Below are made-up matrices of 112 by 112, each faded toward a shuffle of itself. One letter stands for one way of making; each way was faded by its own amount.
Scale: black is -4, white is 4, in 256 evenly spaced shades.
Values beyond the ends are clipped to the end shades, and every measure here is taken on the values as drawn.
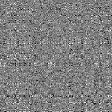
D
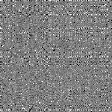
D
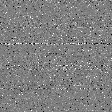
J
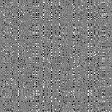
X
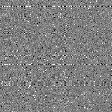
D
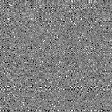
D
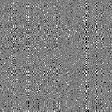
X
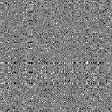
D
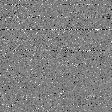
J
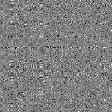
D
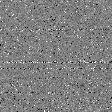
J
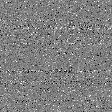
J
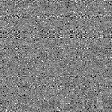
D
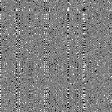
X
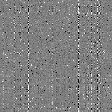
X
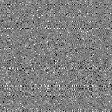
D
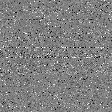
J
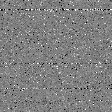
J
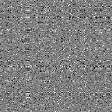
D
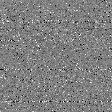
J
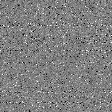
J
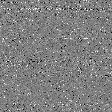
J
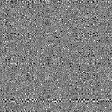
D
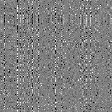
X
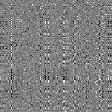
X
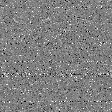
J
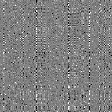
X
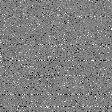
J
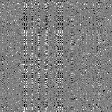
X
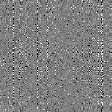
X
